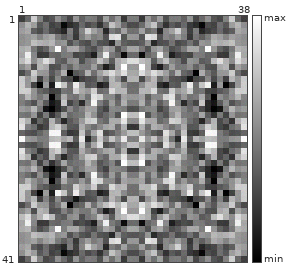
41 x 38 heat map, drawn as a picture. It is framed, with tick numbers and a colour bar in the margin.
Seam: none. Average level on the scale: 50%. Mirror symmetry: left to right and top to bottom. Odd rows or columns: none. Histogram: bell-shaped. Slope: none.
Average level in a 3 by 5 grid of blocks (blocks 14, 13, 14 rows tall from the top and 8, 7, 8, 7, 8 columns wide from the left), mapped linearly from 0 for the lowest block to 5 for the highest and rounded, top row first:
20402
12521
20402
